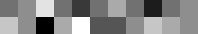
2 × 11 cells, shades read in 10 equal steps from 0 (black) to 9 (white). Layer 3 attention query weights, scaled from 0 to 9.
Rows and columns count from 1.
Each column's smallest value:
4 5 0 4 2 3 3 4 1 4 5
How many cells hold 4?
5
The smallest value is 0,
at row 2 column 3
